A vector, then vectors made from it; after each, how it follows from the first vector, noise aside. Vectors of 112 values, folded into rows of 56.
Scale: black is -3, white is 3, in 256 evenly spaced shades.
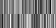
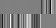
partly zeroed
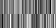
copied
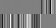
partly zeroed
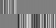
partly zeroed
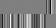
partly zeroed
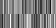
copied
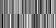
copied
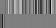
partly zeroed
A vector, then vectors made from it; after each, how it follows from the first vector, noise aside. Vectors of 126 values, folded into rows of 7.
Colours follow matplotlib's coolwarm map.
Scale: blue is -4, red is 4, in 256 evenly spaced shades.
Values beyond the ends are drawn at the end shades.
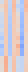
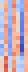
scaled up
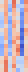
scaled up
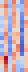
scaled up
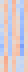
copied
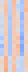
copied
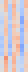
copied
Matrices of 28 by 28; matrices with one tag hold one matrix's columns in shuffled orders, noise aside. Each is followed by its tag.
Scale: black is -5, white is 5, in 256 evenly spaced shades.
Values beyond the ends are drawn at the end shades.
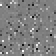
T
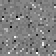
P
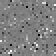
T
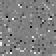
P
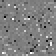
P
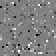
T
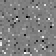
P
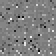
P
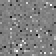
T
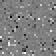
P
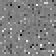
T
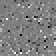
P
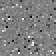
P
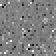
T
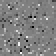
P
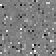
T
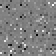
T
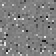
P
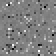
T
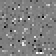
P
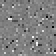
P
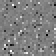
T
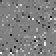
P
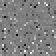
T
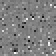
P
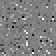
P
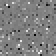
T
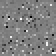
P
